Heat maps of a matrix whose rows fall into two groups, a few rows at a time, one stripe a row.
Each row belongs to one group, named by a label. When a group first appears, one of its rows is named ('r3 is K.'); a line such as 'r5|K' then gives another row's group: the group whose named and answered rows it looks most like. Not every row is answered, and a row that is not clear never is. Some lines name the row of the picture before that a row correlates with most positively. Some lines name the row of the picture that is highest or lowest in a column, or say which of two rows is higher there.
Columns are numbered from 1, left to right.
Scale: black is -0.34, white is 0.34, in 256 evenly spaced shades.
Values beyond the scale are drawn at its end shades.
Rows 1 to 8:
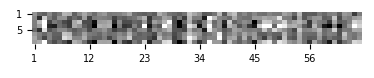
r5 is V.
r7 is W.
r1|W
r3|V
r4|V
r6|W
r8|V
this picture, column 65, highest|4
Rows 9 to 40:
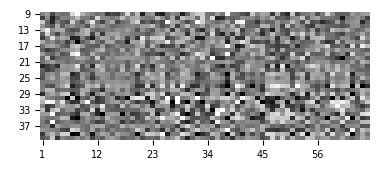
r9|W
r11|W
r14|V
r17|W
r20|V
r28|V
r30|W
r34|V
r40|V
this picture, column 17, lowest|34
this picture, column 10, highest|31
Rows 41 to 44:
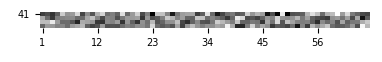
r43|V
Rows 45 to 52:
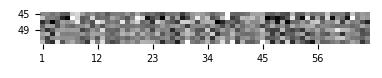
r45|W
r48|V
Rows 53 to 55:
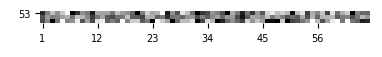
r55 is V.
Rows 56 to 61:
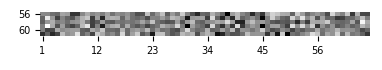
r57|V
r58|W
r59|V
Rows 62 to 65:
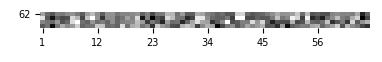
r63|W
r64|W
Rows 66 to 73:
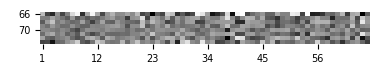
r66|W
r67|W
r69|W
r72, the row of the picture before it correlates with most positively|62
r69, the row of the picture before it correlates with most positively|64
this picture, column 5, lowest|66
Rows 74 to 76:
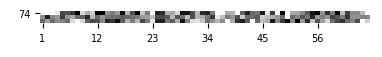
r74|V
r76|W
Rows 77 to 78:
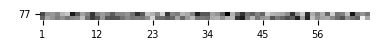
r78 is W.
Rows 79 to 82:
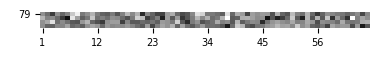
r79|W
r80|W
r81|V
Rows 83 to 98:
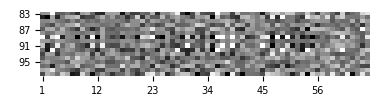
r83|V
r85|W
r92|V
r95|W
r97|V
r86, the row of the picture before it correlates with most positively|79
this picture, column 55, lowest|89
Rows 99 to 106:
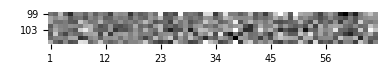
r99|V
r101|W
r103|W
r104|V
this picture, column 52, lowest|103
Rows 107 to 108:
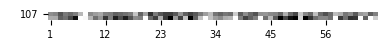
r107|W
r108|W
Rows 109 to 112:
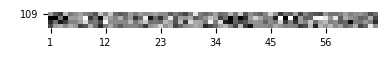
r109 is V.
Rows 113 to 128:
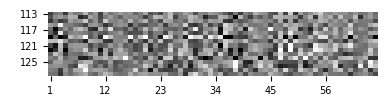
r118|V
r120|V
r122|V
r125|W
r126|W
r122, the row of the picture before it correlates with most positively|110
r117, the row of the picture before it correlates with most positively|109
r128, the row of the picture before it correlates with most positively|111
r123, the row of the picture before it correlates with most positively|111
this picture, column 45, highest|117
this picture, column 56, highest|119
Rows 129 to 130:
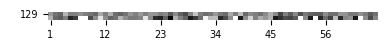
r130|W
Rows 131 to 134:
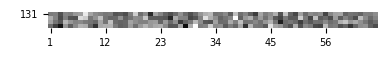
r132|W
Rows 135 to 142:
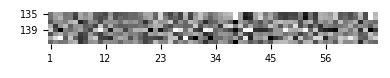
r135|W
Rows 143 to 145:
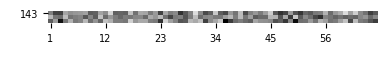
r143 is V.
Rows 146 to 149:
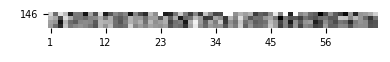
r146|V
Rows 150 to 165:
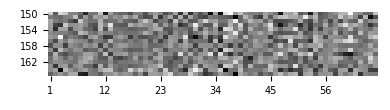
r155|W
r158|V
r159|V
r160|V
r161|W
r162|W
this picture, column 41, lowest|161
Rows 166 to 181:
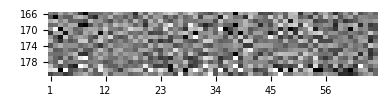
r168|V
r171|V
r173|W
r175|W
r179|W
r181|V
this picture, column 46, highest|180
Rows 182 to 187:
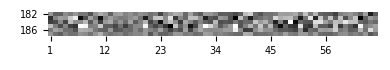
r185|W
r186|W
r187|W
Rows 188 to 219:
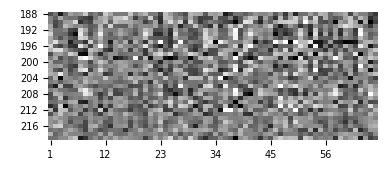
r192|W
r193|W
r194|W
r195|V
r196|W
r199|W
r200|W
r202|W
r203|V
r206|V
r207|W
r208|W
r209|V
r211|V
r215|V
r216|V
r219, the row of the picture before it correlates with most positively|183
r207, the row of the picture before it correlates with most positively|186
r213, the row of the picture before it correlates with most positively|183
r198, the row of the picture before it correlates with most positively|183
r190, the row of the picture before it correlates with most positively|182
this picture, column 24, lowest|199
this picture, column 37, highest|212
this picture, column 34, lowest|195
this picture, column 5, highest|198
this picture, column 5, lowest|195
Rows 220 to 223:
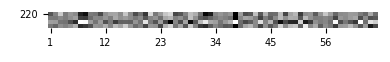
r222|W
